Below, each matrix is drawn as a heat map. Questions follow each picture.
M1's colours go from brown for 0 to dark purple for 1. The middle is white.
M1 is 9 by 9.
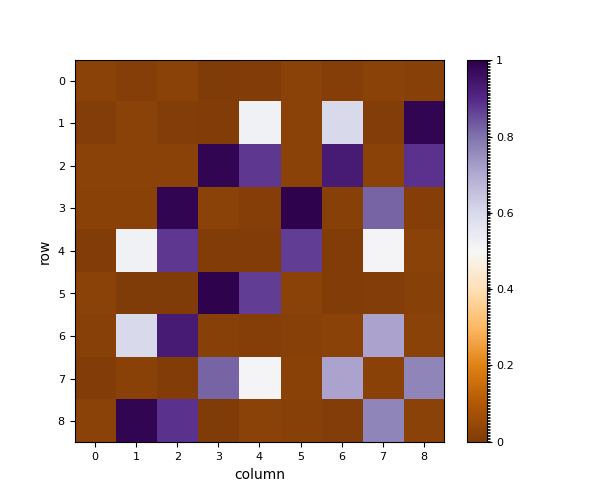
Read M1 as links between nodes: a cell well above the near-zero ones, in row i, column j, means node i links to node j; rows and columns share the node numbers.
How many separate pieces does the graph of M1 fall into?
2
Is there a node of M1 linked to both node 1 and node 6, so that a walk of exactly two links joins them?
no
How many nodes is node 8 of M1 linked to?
3
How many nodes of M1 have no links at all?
1
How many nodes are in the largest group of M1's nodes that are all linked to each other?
2
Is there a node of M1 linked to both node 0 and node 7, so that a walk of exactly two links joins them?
no
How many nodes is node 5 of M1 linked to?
2
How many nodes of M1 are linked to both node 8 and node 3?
2
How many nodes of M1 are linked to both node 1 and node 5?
1
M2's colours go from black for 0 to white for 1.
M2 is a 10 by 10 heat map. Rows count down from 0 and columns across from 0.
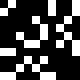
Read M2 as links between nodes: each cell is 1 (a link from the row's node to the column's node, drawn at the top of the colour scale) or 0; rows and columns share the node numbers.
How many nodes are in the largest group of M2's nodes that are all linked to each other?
4
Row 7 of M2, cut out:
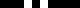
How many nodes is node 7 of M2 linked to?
2
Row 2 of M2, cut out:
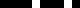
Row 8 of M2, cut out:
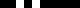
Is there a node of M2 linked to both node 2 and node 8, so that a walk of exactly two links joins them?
yes
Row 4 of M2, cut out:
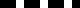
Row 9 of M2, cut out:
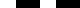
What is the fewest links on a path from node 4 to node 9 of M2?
2
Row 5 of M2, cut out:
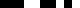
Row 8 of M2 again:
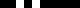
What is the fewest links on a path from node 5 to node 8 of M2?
2
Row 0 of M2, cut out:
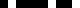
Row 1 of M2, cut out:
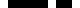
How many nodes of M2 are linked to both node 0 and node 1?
2
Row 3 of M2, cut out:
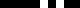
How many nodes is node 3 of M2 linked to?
2
